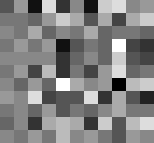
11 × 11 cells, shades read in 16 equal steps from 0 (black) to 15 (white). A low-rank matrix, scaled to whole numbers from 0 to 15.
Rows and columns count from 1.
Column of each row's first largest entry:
4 5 3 9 9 9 5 3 9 11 5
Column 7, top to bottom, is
1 5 10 7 8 4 8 13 6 3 9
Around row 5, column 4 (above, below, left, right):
9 11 8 3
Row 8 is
9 8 13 4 5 5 13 3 10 5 2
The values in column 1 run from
5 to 9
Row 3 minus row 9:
1 -1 4 -3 3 0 4 -2 -3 0 -1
